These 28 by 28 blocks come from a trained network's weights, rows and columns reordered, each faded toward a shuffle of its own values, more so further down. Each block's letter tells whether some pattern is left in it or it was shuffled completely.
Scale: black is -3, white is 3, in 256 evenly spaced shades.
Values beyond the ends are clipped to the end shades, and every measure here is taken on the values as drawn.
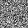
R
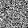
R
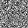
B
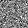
R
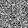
R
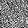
B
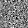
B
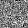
R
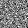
R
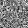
B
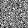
B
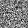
R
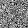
R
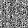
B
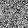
R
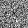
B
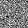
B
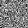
B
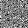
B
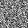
R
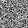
R
